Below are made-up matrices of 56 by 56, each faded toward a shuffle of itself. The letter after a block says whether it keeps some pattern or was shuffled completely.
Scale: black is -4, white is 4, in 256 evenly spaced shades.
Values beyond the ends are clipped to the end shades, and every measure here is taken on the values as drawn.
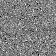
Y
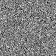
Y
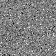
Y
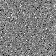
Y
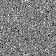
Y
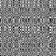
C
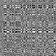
C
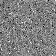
Y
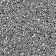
Y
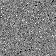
Y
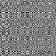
C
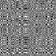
C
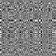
C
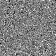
Y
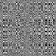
C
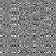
C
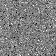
Y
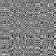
C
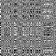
C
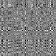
C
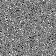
Y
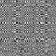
C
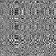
C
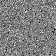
Y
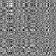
C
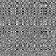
C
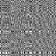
C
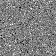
Y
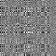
C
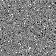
Y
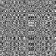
C
